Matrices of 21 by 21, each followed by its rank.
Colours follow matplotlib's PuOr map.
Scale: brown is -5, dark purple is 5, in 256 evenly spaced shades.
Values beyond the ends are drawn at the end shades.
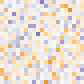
full rank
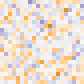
full rank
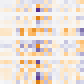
two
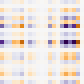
one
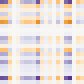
one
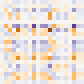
two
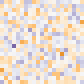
full rank
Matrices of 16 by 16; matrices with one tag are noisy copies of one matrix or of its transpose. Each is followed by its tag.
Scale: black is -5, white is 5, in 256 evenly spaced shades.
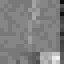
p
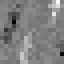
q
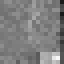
p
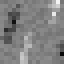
q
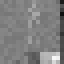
p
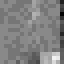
p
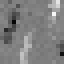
q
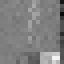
p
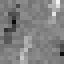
q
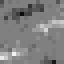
q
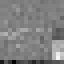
p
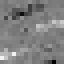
q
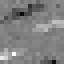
q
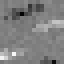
q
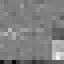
p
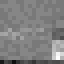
p
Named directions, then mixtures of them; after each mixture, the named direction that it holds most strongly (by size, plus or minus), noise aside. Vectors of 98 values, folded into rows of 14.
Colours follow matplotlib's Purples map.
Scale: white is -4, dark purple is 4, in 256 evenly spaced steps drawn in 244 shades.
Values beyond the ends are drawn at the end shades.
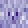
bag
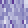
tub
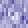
bag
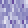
tub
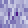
bag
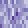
bag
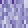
tub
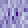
bag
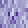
bag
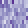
tub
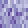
bag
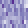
tub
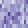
tub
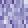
tub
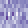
bag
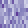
tub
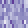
tub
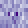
bag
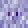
bag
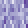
tub
